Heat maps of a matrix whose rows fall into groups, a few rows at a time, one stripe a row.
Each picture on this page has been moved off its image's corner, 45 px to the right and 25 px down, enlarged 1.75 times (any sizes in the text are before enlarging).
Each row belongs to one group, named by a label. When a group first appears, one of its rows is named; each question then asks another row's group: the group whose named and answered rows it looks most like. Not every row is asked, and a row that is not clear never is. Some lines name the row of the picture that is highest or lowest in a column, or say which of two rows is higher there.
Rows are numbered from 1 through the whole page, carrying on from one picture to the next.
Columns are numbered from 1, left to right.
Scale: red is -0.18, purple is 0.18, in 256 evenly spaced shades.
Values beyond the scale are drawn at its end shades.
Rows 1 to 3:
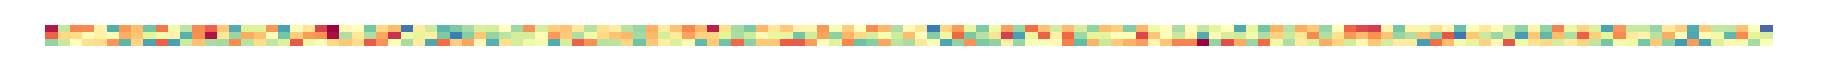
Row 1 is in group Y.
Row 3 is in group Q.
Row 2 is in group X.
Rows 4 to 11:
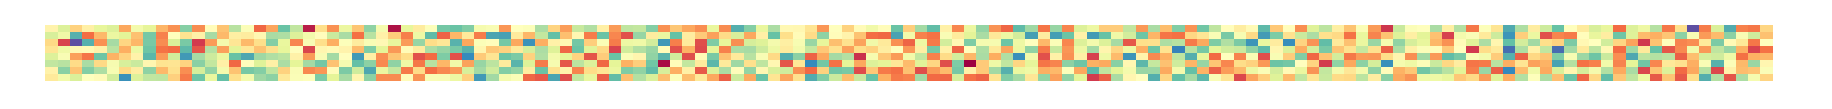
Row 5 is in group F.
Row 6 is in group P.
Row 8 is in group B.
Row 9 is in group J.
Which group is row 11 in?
J
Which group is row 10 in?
B
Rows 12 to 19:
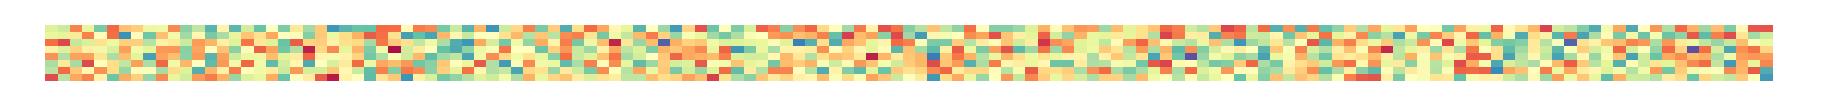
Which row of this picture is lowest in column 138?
13
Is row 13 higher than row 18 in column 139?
Yes
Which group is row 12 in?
B
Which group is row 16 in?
Y
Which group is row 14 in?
X
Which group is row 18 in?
J
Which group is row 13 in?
Q
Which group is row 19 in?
Y
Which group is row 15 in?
Y
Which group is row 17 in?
F
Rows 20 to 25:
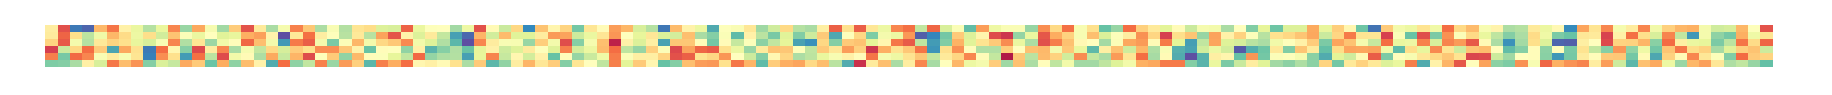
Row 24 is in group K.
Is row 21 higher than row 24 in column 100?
No
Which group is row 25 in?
F
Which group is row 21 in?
X
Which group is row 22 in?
X
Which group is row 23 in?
Y
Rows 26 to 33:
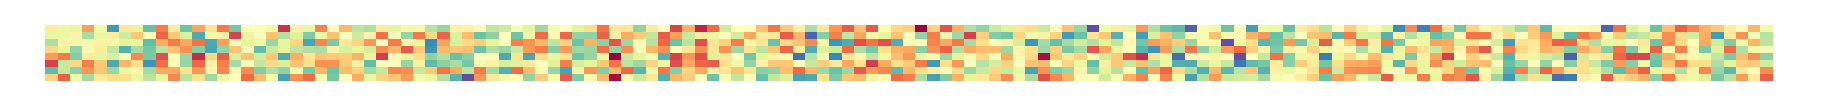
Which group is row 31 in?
Y
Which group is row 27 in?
J
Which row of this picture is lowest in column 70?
33
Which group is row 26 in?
Y
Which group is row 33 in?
X
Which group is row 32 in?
F
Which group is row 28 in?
F
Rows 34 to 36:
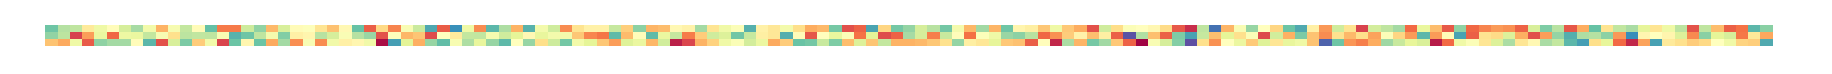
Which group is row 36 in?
K
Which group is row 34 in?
Q
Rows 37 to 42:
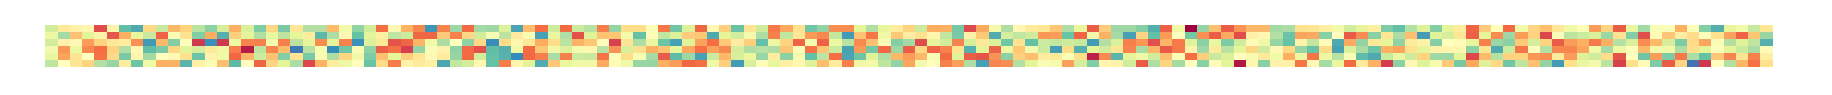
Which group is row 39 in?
F
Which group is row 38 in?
B
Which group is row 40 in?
F
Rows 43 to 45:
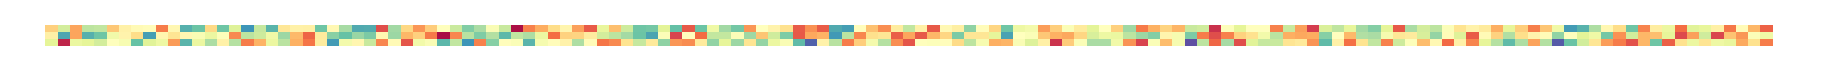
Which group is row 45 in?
X
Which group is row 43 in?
B
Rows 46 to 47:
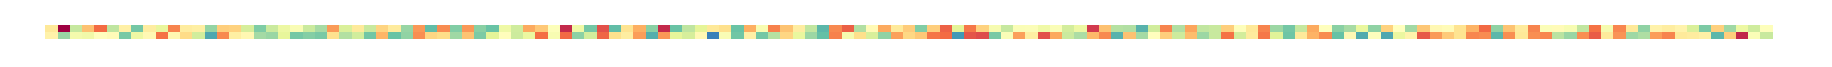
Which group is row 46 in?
J
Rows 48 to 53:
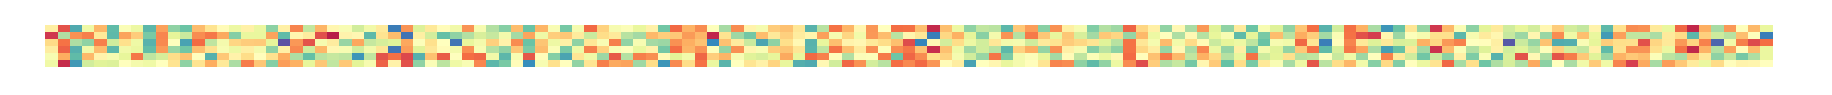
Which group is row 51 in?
P
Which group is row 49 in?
Y
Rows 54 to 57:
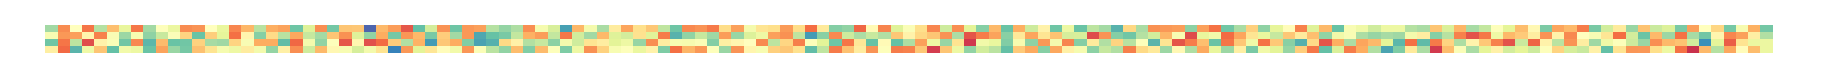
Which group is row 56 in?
Q
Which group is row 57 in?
P
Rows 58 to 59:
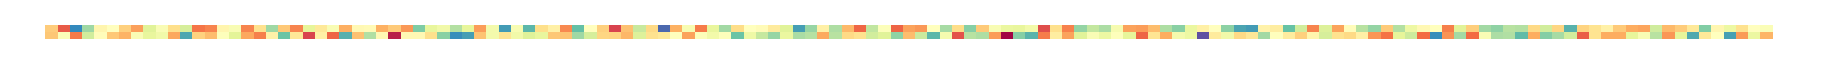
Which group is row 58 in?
X
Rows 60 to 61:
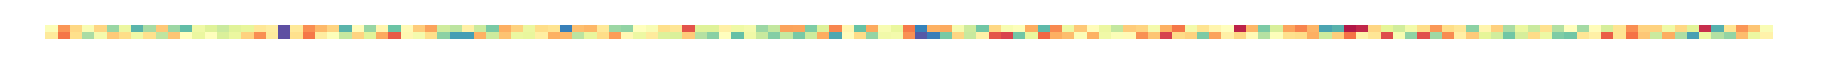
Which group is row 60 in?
P
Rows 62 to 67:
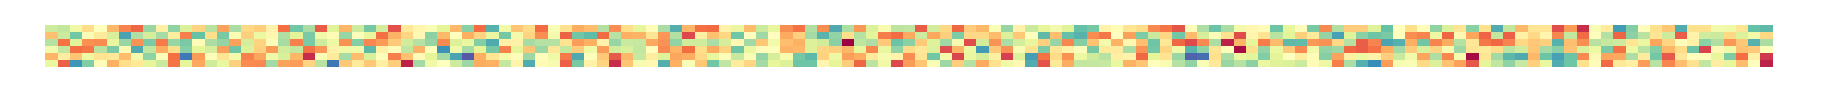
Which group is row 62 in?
F
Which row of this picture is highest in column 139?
63
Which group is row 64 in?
Q
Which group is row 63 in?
J
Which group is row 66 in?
X
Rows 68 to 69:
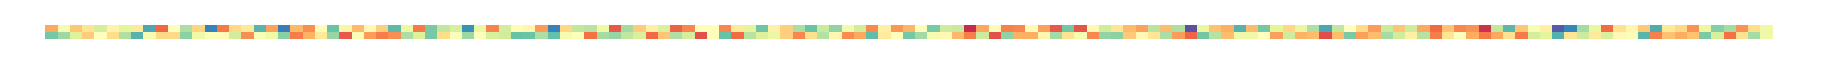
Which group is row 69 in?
Q
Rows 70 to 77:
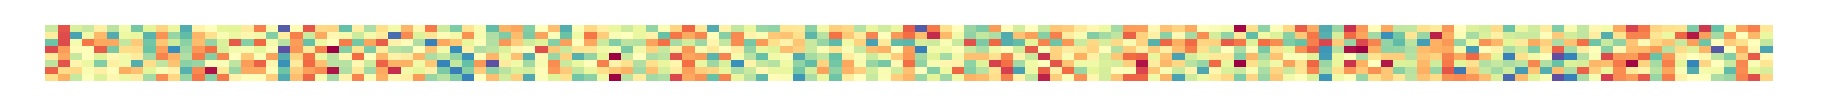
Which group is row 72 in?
Q
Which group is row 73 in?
P
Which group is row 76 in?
X
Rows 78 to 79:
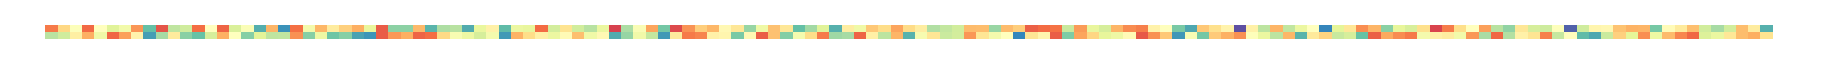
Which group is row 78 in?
K
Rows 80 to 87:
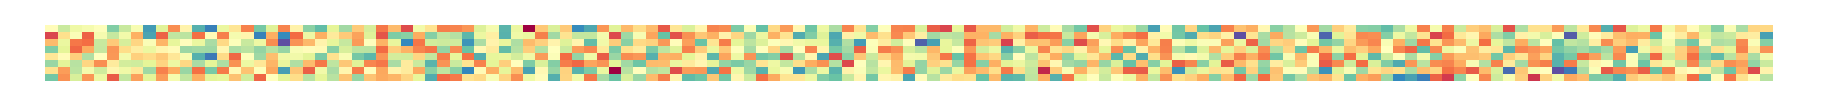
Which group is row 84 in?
J
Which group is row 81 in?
K
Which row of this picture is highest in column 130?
83
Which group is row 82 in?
K
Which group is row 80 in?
J
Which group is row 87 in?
Q
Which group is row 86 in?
K
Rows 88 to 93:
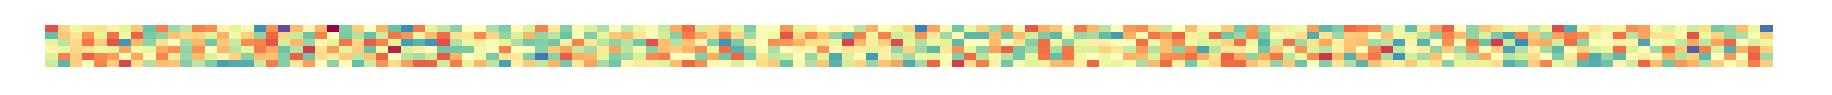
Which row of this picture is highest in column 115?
93
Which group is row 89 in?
F
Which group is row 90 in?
Q
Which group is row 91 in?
Y
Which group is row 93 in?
B
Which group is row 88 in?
K
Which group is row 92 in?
Q
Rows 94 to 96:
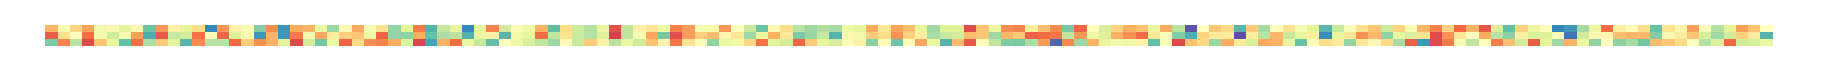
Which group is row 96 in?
Q
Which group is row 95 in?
K
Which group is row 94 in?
K
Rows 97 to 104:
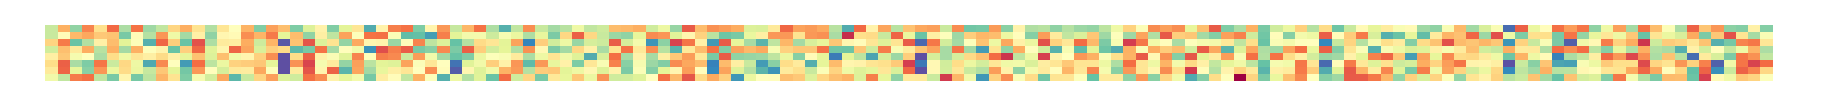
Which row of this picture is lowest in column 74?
104
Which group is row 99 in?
K
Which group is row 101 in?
K
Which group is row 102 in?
P
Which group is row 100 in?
F
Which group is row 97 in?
F
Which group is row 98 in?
Q
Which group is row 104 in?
Y
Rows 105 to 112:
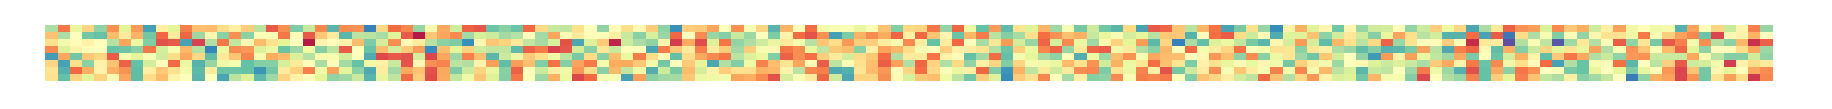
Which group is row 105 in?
F
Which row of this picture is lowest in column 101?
111
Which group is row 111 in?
B
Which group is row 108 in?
J
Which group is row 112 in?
B
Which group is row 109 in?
F
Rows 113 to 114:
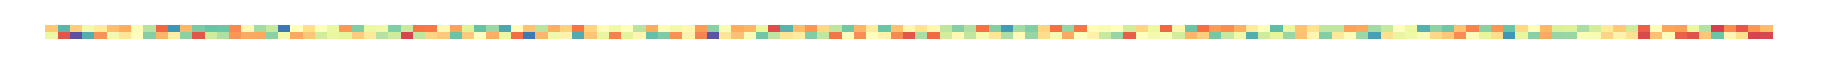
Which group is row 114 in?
P
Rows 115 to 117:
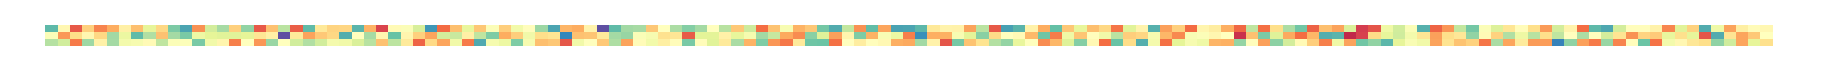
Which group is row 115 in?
Q
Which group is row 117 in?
J
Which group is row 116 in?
P
